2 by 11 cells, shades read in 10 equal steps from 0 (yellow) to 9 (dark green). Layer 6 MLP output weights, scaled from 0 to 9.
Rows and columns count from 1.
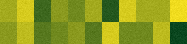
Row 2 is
4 2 6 5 4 6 1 5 5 2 9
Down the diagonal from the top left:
3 2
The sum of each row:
38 49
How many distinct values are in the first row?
7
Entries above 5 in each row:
2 3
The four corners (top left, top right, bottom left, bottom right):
3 0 4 9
